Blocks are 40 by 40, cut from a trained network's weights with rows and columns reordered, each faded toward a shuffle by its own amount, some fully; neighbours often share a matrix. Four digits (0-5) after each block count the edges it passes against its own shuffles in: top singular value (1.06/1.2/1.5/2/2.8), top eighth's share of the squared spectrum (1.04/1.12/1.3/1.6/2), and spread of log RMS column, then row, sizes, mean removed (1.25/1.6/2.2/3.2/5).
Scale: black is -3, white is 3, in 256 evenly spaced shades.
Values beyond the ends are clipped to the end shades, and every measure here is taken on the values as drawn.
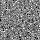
0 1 0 0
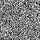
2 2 0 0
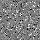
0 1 0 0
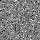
0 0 0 0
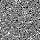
2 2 0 0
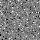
0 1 0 0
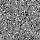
0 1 0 0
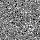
0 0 0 0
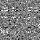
3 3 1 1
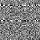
4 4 2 2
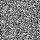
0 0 0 0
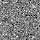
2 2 0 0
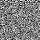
2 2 0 1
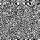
3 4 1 2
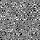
3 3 1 2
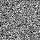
1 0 0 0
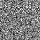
3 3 0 1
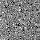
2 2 0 0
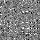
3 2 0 1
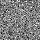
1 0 0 0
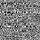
3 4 1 2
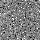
0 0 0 0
